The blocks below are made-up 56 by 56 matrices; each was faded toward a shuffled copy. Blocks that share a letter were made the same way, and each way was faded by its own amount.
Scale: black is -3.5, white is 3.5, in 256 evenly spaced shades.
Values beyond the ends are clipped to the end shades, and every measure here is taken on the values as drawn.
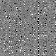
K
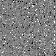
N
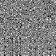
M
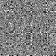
M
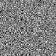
M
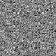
M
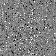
N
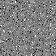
N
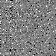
N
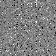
N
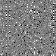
K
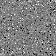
N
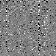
K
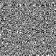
M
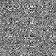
M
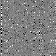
K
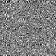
M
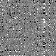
K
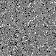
N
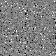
N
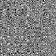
M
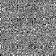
M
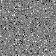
N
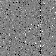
N
